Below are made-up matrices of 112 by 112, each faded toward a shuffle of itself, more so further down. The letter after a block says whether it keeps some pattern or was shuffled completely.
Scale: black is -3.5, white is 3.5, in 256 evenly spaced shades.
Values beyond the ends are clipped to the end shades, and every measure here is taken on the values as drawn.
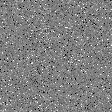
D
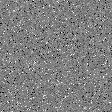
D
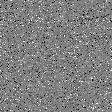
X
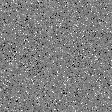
D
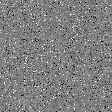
X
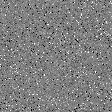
D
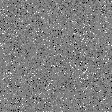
X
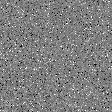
D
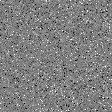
X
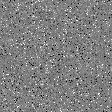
X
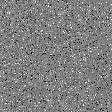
X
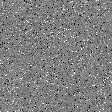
D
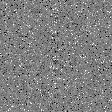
X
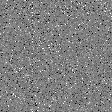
X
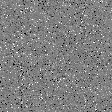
X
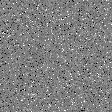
D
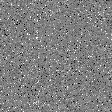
X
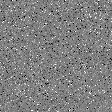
D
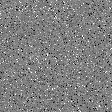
D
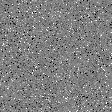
D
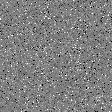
D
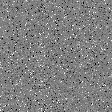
X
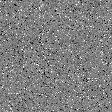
D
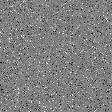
X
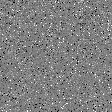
X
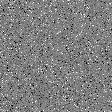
D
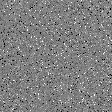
X
